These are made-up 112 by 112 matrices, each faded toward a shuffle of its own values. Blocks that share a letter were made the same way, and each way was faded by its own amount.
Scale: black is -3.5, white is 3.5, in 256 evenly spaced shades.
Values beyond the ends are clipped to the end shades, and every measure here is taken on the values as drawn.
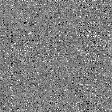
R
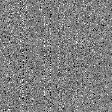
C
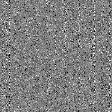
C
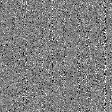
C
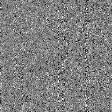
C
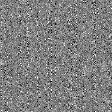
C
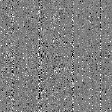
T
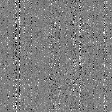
T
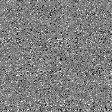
R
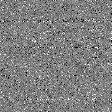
R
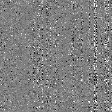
T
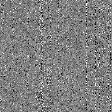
C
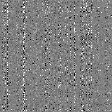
T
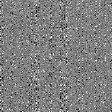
T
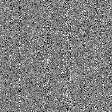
C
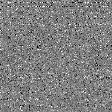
R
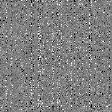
T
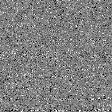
R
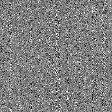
C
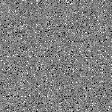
R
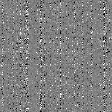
T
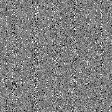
C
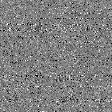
R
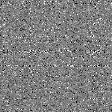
R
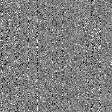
C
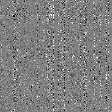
T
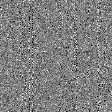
C
